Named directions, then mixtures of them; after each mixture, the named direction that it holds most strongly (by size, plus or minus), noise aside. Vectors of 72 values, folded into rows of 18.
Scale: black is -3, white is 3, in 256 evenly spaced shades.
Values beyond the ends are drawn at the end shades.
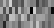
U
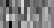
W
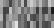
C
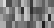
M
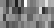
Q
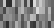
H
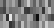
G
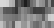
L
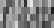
C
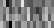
W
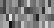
G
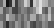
H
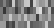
H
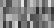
C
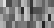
M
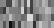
G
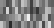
M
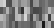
M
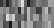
W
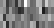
Q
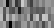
W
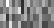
W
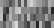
C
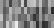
C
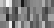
W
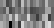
G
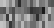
G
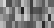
M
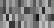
G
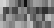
L
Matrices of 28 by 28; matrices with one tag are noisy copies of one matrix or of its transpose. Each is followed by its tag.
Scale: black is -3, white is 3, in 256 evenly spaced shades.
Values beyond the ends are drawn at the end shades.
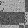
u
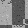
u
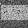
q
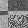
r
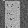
q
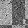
u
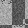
u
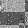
u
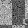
u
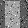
q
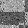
u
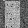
q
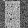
q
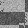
u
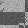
u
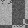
u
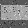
q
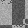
u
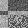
r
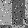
u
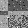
r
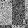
u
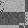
u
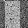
q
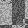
u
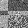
r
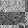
u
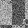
u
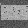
q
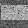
q
